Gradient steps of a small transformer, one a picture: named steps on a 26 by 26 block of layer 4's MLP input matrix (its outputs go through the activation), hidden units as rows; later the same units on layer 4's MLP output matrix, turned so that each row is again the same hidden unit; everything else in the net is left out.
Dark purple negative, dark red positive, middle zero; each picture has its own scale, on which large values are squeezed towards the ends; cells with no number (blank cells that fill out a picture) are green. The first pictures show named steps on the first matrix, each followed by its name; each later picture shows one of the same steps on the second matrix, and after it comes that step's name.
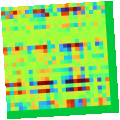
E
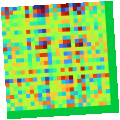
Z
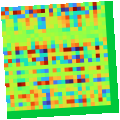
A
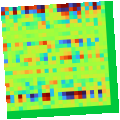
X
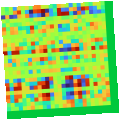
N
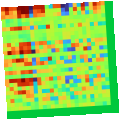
E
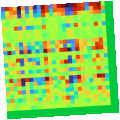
E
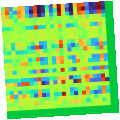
X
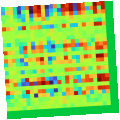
A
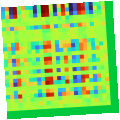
X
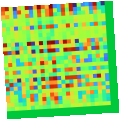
N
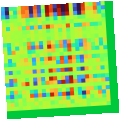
X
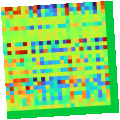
N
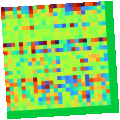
N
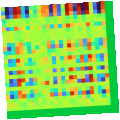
X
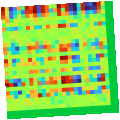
A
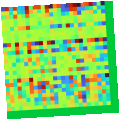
N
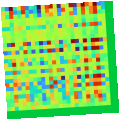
N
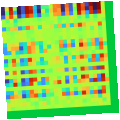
X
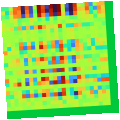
X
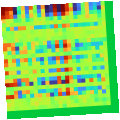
A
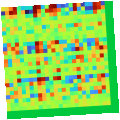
Z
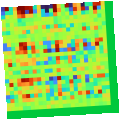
Z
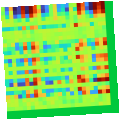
A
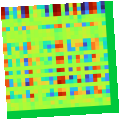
X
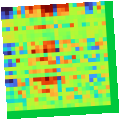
E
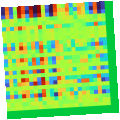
X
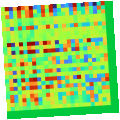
N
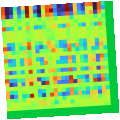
X
